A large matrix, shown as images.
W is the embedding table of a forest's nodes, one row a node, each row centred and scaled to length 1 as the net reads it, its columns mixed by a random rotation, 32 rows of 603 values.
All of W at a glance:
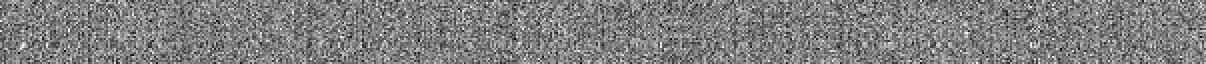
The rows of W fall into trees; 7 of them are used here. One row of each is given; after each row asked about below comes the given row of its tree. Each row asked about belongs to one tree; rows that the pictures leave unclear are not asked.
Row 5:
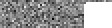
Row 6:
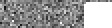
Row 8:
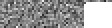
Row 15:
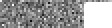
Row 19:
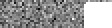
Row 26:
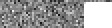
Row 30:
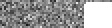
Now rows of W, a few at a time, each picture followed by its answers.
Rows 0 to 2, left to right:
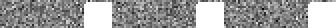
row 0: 30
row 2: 19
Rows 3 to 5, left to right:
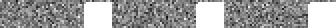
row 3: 15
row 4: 19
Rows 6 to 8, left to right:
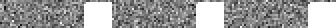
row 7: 6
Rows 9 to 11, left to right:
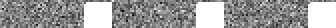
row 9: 5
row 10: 15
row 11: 8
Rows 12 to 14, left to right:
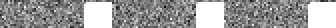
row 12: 26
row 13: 6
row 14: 5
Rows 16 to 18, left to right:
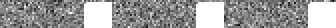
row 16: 26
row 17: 8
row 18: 26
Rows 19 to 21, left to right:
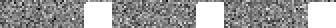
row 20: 30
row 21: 15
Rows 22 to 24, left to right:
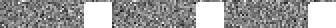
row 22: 15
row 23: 15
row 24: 8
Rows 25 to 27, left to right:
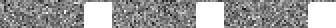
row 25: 6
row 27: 30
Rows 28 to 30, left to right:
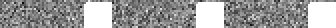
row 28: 19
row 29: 6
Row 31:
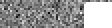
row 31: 6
